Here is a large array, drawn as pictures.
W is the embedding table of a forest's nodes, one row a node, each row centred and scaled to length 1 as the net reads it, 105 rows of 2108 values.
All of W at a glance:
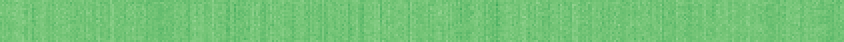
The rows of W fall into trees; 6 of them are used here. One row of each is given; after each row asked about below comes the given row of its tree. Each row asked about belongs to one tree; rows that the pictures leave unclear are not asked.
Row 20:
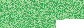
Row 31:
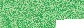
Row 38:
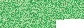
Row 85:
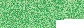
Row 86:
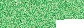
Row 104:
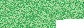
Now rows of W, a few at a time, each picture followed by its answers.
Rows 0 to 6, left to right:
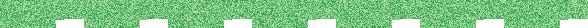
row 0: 85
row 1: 20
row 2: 38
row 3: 31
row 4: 20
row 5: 104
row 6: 85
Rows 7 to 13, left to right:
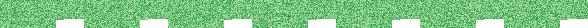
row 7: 85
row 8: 20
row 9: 85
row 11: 38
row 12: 104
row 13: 104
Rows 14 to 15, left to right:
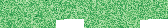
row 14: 31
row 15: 20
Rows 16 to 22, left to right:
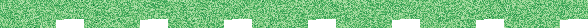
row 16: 20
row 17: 31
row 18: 38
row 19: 104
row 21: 104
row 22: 20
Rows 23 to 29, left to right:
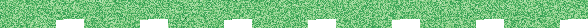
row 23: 104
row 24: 38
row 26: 86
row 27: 20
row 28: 38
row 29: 31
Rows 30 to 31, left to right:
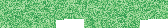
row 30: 85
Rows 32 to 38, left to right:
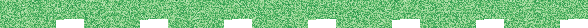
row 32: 38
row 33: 38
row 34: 38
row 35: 20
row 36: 85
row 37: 38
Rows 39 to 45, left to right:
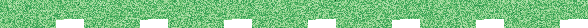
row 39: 20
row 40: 104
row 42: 31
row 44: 20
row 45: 20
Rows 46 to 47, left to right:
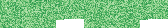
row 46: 38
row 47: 85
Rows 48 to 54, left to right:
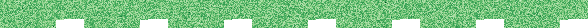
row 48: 20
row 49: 31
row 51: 104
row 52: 104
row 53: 20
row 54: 86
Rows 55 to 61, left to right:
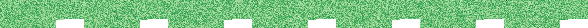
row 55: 20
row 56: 104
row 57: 85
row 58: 104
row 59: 104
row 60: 31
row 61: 85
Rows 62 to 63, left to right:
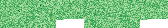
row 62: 104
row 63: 31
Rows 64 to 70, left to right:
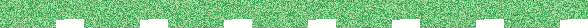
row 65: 86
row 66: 20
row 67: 31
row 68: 104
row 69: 38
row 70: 31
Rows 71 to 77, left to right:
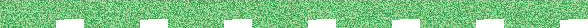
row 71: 38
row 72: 38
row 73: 86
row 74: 86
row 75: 104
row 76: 31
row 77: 85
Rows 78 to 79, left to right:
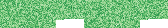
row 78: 86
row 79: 38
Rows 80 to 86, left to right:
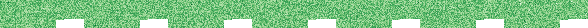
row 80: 38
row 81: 104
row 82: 38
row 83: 20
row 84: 20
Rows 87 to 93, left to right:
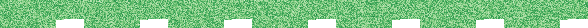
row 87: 20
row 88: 38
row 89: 31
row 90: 38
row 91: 38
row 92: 104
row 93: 104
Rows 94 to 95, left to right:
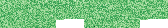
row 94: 20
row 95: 104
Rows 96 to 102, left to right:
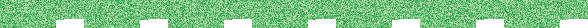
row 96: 38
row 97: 85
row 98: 38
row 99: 104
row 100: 31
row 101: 104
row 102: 20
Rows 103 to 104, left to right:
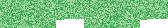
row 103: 85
